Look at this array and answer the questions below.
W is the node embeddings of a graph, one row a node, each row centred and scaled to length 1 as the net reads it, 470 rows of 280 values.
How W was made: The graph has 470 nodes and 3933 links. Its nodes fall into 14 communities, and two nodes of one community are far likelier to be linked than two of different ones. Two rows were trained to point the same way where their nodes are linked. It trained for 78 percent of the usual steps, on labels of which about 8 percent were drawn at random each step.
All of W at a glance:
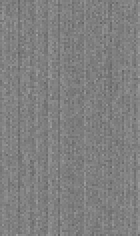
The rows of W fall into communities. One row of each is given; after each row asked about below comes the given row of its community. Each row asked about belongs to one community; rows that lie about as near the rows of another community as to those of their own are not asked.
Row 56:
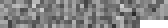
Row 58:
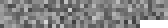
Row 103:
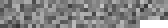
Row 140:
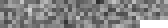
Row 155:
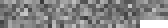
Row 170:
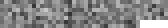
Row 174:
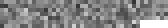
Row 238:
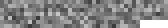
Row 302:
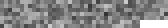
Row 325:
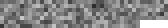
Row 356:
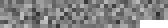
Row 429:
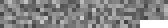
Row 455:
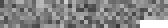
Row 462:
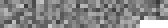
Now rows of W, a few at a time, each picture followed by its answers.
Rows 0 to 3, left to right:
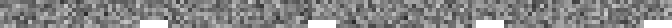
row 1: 302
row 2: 103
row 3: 302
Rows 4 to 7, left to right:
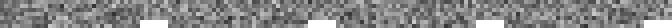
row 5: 302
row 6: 238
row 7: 302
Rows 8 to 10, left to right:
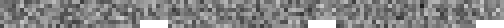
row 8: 140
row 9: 429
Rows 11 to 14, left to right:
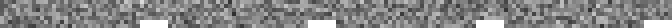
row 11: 103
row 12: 325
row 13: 155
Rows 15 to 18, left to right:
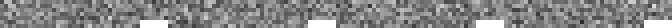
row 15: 429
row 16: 103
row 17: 455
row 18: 238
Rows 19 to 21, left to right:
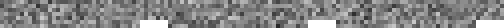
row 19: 238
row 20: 455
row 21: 155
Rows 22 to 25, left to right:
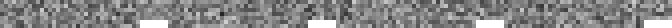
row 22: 174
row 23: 462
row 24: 325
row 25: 103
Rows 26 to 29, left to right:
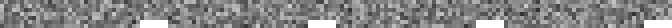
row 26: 302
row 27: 429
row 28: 238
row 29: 429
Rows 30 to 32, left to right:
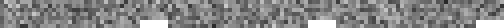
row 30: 174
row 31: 429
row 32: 462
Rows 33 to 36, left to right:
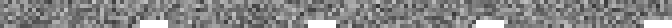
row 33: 455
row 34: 429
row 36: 325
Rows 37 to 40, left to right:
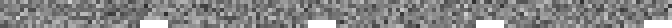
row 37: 155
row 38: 174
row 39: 462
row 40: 58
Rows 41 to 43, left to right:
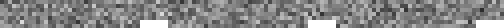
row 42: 140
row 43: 455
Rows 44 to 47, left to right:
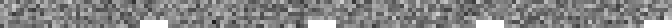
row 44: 155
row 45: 155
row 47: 356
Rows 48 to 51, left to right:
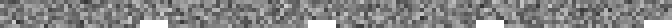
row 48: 455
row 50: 174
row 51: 356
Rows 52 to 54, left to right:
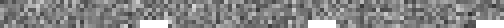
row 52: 325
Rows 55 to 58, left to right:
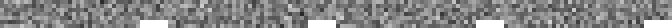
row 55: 356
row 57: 455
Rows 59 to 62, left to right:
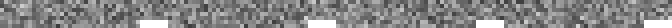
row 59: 356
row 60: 174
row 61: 462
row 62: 140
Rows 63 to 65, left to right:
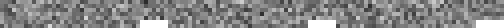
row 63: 325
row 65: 103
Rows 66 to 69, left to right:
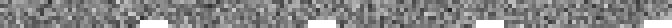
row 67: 170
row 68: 462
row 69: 155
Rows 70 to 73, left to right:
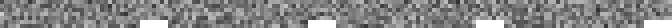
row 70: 238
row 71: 238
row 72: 325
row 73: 103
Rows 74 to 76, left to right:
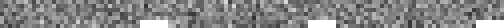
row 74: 103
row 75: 170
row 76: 429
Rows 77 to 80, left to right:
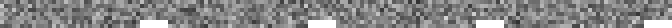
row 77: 325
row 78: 170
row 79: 140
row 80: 429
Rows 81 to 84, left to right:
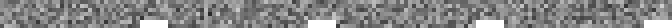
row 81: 455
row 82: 325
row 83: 455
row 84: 155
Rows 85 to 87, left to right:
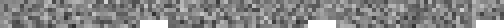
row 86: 302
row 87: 170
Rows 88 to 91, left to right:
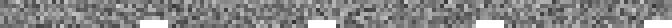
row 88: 103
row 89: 103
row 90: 174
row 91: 56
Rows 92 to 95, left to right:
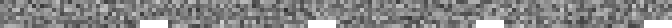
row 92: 170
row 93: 155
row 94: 356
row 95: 462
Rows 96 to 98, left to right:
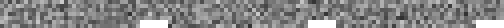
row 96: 155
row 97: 325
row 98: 356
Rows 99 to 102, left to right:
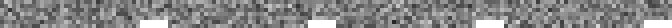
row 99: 356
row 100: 455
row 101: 103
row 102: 325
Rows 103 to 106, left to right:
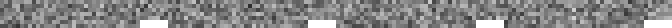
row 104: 302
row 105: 140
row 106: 302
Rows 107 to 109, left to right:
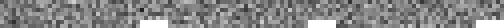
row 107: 103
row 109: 325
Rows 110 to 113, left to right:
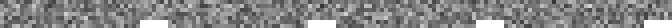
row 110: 56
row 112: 140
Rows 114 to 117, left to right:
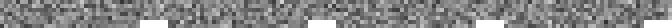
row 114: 325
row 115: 462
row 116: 140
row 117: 58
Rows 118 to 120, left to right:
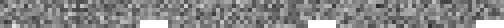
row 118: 462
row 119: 155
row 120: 56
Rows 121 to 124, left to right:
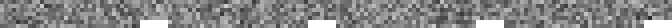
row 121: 56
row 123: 325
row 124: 56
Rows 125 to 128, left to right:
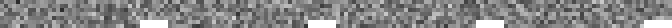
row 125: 155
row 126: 429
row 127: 58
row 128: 56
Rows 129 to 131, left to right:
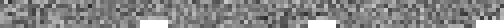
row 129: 155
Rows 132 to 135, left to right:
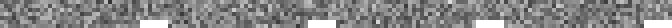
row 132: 140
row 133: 455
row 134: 356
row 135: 140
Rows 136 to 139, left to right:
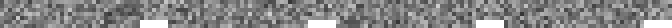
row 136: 302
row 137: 356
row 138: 103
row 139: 174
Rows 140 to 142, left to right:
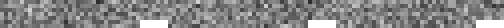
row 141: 302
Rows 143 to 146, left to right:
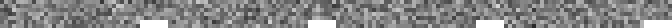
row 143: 429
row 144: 462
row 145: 302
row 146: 325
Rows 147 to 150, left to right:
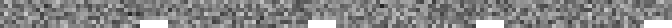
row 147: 429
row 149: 155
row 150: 174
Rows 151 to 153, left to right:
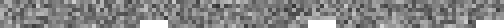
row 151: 170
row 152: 155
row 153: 462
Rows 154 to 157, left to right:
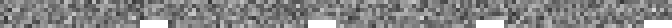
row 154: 302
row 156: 56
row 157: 238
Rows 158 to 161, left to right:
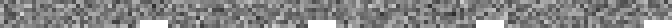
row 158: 325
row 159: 429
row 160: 140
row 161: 325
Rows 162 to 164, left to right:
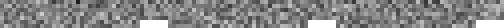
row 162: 58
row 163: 302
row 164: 302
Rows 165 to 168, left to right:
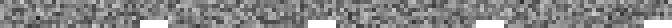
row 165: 170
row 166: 238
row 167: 174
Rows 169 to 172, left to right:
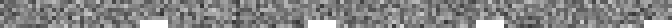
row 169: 325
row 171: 103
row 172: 429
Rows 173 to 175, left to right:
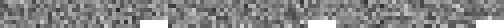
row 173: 429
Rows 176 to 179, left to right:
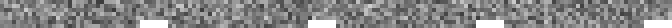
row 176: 356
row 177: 302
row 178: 140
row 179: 356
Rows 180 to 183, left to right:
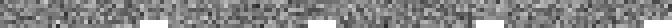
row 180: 356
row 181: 429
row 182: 103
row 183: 325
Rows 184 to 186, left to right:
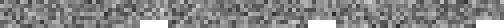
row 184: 302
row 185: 455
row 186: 155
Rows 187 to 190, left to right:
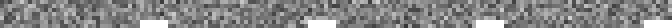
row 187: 238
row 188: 155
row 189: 103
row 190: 103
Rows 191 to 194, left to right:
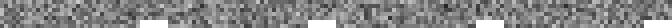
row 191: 325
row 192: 462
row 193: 155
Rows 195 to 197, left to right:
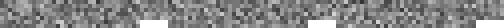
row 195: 356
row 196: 238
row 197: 58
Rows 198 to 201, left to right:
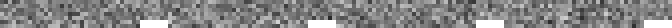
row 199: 58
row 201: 170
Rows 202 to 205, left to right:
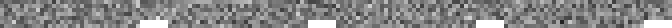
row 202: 325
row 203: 462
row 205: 174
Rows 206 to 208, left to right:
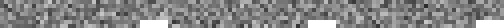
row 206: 356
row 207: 455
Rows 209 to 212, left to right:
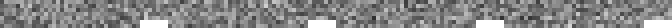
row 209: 174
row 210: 429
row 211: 462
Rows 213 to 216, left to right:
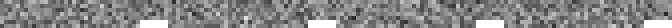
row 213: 58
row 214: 58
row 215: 56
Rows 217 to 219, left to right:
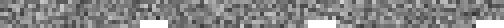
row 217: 140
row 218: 103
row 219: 429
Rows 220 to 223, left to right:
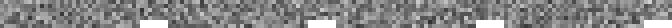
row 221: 103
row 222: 429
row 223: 174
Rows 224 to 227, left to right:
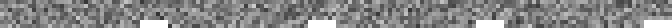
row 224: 302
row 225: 302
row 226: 325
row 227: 103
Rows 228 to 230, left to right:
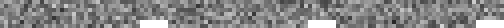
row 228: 56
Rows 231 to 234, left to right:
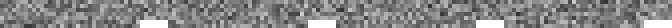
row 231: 455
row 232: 155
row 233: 429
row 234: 155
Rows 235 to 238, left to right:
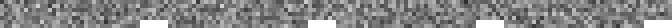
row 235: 462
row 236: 325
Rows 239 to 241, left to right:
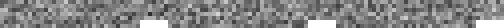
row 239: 325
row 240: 462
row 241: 103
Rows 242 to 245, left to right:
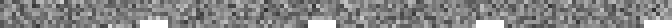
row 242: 103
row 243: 155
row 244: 174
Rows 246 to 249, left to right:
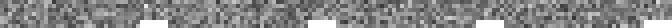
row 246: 174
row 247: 302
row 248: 462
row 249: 174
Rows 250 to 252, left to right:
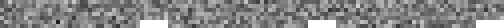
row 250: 174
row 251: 140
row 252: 140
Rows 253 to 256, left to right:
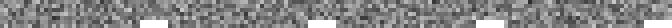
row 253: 56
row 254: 155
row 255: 140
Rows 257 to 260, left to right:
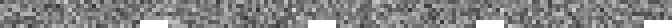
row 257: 302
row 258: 170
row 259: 429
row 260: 429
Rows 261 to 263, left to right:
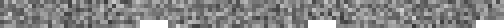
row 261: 356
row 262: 238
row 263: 302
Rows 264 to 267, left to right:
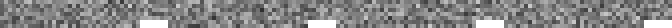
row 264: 103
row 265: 429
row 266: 325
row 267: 58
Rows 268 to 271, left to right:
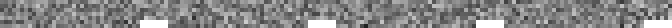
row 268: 455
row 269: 103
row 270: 302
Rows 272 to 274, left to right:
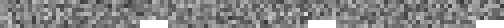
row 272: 155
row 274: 356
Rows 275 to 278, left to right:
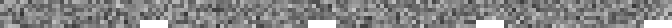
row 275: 170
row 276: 58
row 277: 302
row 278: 302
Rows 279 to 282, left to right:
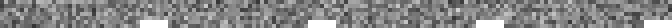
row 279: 103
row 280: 302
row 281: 238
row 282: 325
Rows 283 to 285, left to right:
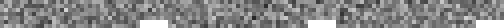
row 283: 170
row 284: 356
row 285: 302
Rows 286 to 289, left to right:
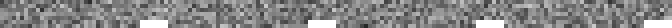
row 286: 238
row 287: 302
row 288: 58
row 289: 140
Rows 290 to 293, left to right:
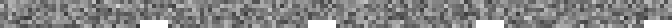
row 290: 429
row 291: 238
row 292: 174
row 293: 455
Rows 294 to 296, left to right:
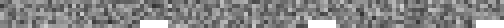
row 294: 462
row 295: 140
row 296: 170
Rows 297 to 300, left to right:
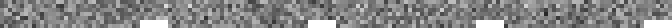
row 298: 462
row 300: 140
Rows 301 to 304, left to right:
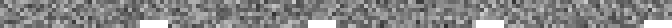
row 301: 302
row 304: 455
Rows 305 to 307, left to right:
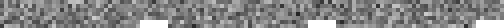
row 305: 455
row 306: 325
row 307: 462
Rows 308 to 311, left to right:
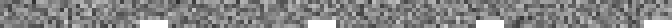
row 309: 103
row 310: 429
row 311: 103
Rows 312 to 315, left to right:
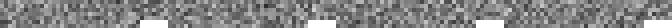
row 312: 462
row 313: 174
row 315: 325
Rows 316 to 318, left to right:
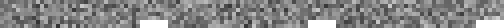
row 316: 103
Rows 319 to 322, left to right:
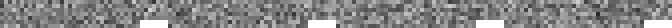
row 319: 455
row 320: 455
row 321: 429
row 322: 155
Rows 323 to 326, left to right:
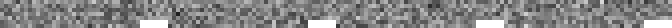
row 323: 155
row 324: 238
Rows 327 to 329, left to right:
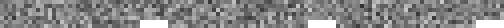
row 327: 462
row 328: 170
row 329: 325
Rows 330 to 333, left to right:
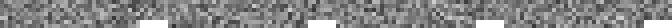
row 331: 103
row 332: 429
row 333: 58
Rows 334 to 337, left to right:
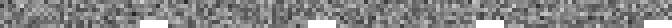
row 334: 455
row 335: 155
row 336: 238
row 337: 170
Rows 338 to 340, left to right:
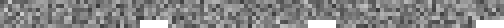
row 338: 58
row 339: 325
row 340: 140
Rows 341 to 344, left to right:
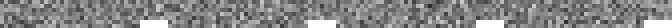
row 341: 325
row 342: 356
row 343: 58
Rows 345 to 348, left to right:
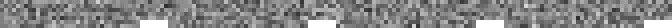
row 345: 155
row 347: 325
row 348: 140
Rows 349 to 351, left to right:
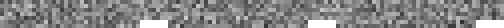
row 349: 356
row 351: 429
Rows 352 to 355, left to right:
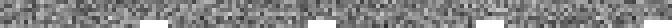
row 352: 462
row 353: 58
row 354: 103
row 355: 356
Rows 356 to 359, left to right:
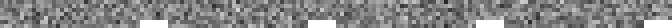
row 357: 170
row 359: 238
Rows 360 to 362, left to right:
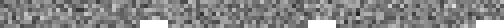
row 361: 155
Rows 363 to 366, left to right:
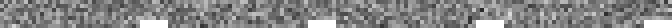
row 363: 155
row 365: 455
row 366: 155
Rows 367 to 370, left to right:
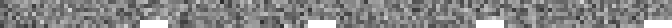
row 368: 174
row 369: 238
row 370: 174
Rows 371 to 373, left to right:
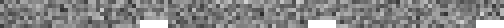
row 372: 103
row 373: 58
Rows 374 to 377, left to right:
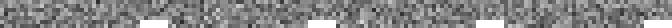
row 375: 325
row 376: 174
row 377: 455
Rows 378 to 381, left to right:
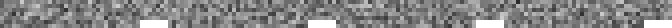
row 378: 455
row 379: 462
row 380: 356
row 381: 58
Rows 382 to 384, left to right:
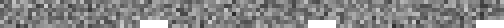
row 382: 174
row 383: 356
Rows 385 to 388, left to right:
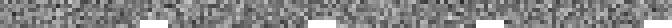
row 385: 155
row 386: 238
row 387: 140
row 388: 356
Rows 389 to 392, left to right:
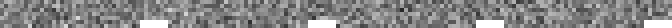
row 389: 174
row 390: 56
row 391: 58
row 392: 58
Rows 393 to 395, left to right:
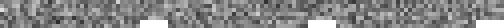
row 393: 56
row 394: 155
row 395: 58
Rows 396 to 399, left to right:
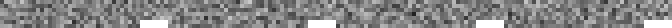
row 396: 238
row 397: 238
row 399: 140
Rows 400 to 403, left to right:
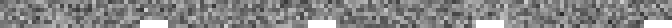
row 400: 462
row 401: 429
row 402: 103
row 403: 170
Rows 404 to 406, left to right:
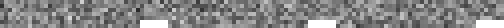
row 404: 302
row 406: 455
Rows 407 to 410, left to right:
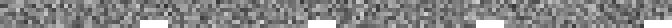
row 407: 462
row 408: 238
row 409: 238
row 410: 140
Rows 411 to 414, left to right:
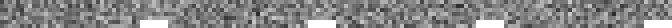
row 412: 174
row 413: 174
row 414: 58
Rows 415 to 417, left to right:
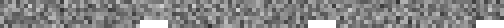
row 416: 58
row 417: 58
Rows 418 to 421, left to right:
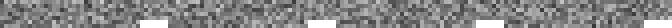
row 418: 455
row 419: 103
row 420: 356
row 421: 302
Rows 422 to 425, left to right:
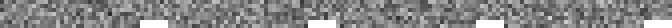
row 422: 238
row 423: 140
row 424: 302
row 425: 429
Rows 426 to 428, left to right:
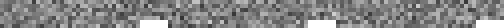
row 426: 103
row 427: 174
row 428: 462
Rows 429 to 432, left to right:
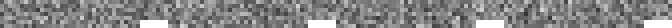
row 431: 170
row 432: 170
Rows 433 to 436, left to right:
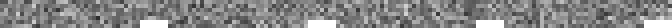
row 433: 56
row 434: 103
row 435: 429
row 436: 155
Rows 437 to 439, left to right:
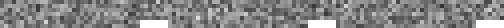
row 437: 58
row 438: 462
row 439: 174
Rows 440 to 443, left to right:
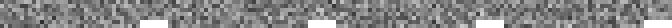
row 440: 325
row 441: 462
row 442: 356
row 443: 174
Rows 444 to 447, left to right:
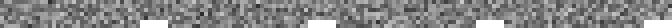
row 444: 58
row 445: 455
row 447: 356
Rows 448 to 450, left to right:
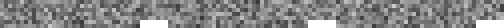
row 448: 462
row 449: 356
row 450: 140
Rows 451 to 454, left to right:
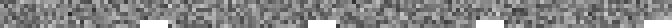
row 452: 58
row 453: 455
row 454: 170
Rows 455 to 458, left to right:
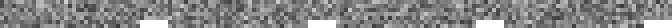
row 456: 356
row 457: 325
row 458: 140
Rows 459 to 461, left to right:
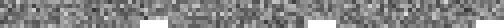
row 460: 356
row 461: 325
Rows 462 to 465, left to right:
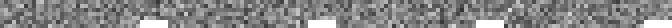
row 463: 56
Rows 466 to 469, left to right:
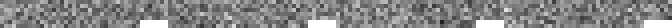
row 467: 103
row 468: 462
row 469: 170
